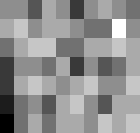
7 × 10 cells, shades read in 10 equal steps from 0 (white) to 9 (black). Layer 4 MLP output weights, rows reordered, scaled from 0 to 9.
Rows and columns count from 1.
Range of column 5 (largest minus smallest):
2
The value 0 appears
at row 2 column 9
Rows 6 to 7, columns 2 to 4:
5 4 6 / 5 3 5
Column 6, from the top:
7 4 5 7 3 2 3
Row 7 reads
9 5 3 5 3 3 4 2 3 2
